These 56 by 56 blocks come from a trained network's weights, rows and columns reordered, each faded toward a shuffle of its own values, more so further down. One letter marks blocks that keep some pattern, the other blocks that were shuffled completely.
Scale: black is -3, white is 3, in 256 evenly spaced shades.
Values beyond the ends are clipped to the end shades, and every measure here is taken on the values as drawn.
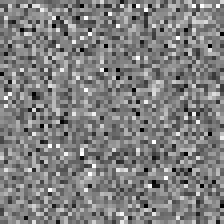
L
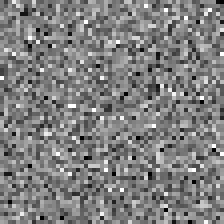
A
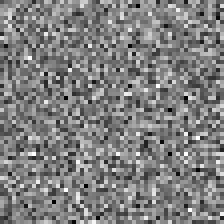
L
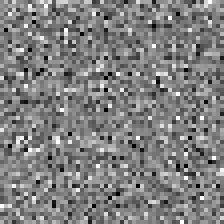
L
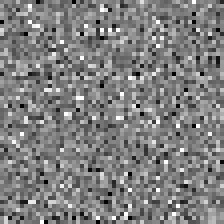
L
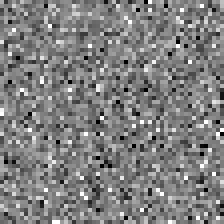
A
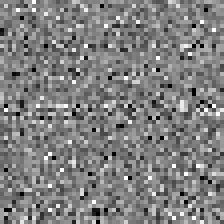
L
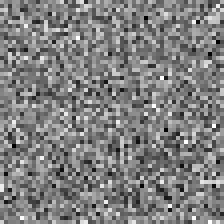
A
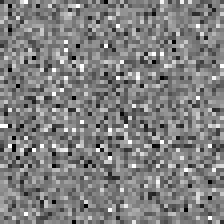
L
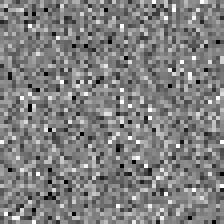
A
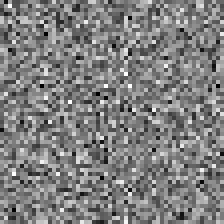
L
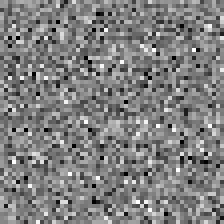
L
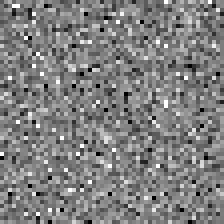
A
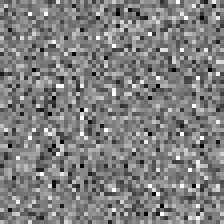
L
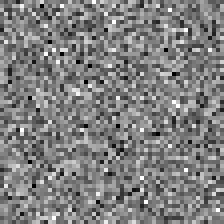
A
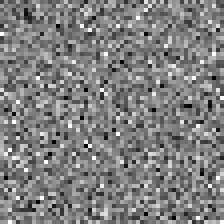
A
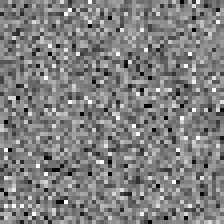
A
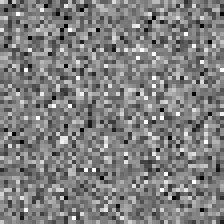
A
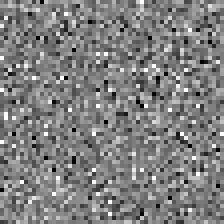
A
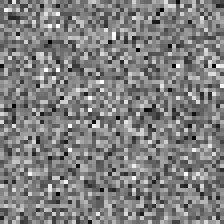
A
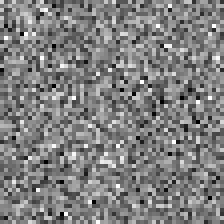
A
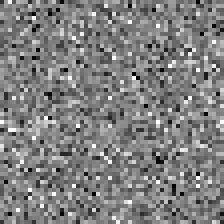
A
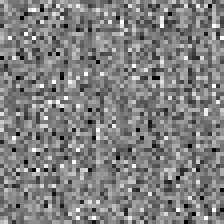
L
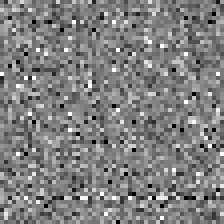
L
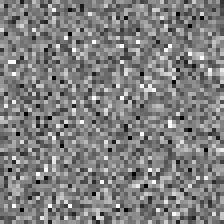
A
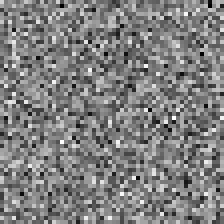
A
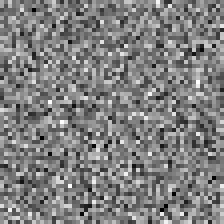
A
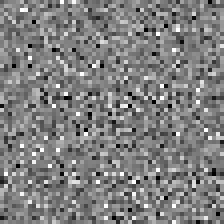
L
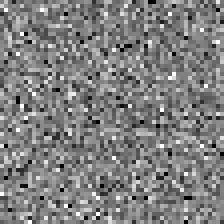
A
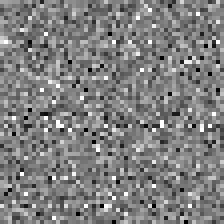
L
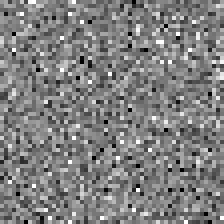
A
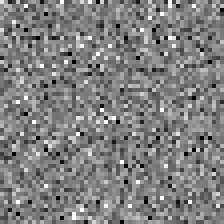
L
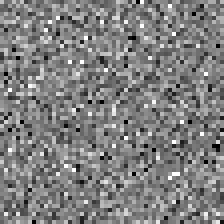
A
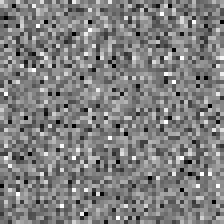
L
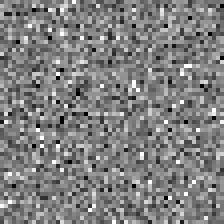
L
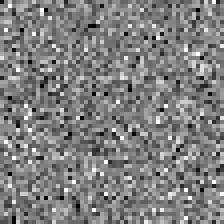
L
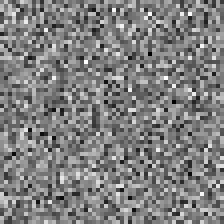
L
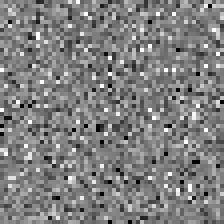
A
